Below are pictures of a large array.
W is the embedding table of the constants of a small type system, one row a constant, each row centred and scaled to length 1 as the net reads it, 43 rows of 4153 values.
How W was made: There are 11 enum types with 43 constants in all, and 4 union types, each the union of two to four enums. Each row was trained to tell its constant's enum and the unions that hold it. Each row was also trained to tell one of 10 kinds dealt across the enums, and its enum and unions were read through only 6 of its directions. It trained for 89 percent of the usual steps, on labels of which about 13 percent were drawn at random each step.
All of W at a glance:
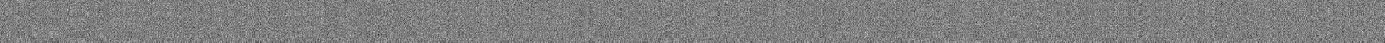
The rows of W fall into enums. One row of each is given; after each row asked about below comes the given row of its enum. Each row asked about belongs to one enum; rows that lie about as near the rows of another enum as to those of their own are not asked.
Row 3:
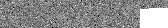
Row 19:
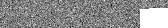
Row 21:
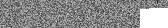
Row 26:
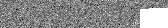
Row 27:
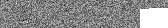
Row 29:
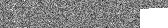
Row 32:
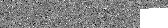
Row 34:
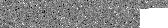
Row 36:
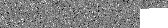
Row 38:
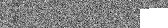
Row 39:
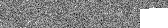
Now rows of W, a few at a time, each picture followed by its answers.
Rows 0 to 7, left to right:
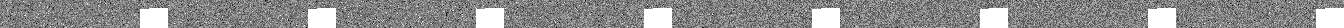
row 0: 38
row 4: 21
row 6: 38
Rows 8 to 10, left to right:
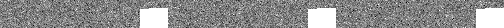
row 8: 26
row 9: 27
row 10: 26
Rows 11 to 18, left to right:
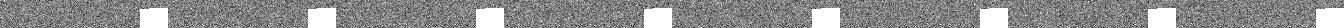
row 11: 21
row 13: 3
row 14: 26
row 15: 3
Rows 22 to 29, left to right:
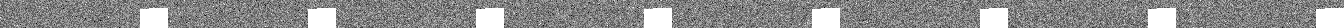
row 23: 19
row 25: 3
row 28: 34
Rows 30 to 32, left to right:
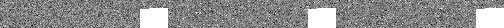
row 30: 38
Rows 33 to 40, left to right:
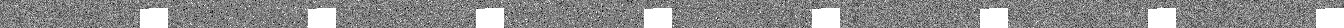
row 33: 26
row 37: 3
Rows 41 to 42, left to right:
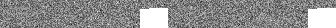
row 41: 38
